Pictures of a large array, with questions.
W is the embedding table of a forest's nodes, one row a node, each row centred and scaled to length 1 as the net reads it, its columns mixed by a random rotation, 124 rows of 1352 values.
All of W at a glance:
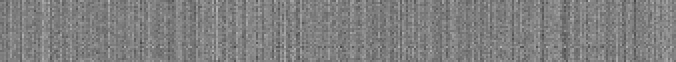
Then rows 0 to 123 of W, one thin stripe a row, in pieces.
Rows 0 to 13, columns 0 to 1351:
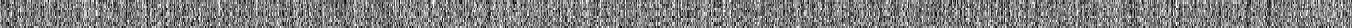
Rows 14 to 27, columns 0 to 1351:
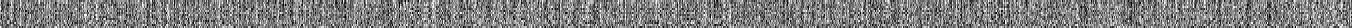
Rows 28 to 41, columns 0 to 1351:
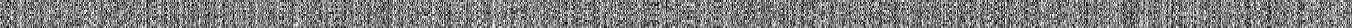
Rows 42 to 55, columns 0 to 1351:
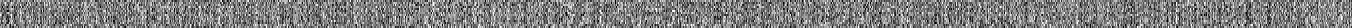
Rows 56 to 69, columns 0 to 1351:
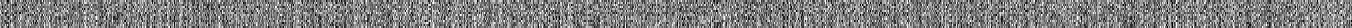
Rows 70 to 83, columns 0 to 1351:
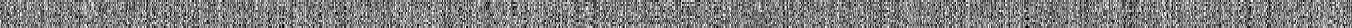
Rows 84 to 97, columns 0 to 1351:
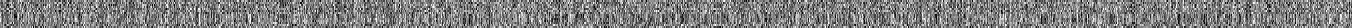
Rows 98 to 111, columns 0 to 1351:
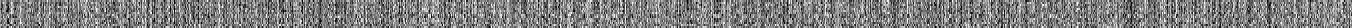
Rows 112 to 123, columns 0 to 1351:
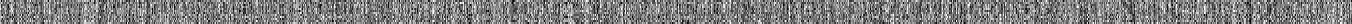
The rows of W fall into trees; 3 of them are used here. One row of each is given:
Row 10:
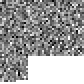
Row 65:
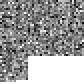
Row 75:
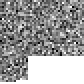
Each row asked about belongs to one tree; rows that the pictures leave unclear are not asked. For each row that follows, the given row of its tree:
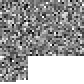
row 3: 65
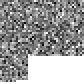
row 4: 10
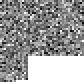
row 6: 65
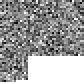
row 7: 65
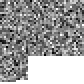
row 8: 75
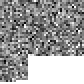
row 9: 10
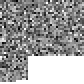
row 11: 65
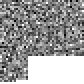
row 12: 65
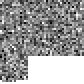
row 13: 10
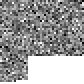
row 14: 65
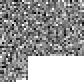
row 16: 65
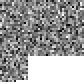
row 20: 10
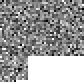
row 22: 65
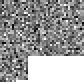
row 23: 65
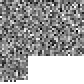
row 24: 10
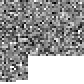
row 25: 10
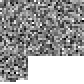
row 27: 75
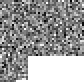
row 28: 65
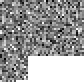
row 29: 10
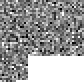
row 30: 10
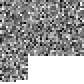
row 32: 10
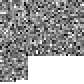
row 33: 65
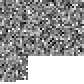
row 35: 10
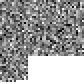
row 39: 10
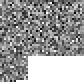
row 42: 10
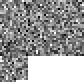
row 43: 65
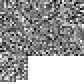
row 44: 65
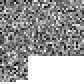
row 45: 75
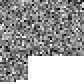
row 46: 65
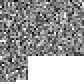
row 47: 65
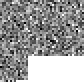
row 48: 10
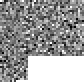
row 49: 75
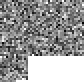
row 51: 65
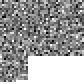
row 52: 65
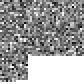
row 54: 10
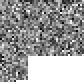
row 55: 10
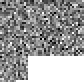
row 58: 10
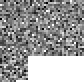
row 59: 75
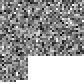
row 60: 10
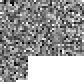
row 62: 75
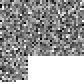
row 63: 10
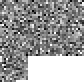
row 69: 65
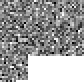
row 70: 10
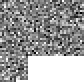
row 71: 65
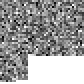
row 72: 10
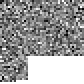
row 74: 65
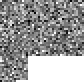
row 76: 65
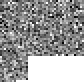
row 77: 65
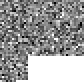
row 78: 10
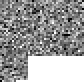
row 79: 65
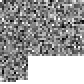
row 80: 75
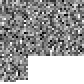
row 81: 10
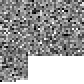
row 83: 65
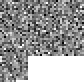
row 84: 65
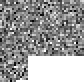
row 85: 75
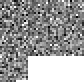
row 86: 65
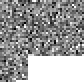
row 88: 10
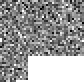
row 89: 65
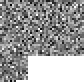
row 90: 10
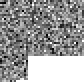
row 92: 75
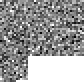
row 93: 75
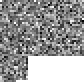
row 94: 75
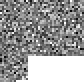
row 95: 75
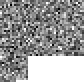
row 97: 65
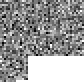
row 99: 65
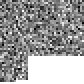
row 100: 65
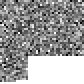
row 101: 65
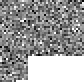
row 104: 65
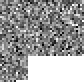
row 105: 10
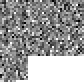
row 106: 10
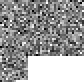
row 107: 65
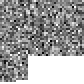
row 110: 10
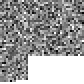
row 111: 65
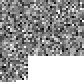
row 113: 10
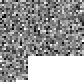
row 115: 65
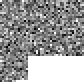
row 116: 65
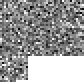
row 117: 65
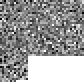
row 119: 75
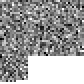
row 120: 10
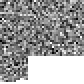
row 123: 75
